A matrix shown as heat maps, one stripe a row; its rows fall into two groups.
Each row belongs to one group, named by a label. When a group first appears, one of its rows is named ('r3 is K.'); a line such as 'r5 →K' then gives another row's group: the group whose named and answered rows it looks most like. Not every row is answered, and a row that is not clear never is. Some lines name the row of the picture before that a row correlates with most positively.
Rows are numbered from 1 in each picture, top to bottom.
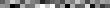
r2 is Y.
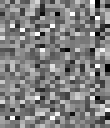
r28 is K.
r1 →K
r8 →Y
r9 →K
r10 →Y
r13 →K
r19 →K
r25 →K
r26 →Y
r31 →Y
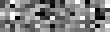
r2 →K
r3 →K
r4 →Y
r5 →K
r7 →K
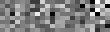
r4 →K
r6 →K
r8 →K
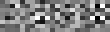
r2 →K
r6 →Y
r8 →Y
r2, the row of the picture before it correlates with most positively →4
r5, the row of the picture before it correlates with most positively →4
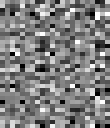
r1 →Y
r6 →K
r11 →Y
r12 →K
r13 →Y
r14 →K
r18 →Y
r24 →K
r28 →Y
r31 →Y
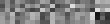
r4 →K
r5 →K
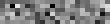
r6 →Y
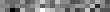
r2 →K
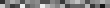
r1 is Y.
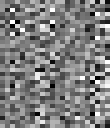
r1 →K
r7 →K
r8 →Y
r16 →K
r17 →K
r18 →Y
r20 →K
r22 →K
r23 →K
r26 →K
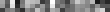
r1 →K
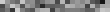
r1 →Y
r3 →K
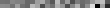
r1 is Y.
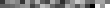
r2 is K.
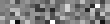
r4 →K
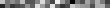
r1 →Y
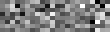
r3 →Y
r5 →K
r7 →Y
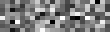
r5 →Y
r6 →K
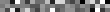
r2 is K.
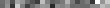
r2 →K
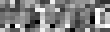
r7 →K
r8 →Y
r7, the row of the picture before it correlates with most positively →2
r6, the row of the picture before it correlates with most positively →1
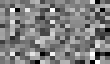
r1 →K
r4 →K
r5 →Y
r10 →Y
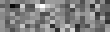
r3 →Y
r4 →K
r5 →K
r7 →Y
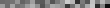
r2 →K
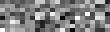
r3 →Y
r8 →Y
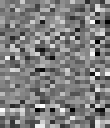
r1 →Y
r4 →K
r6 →K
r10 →Y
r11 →K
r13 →Y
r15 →K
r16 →Y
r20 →K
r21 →Y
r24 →Y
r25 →K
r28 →Y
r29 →Y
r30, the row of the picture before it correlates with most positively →5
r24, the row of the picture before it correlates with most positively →8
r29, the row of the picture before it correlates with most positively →8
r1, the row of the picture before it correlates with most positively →7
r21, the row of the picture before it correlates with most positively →3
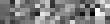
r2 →K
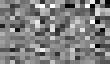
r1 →K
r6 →K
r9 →Y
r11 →Y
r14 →Y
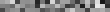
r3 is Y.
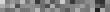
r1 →Y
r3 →K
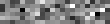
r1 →Y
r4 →K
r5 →Y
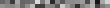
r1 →K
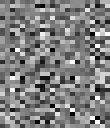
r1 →K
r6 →K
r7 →Y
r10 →Y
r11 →Y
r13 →K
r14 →Y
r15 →K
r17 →Y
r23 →K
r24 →Y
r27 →Y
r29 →Y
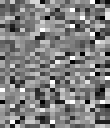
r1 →K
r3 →Y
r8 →Y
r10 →Y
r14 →K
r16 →Y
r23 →Y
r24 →Y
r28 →Y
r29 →K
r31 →K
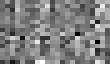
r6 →K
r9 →Y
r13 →K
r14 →K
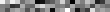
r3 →Y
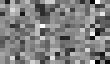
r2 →Y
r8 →K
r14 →Y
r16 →K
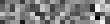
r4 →Y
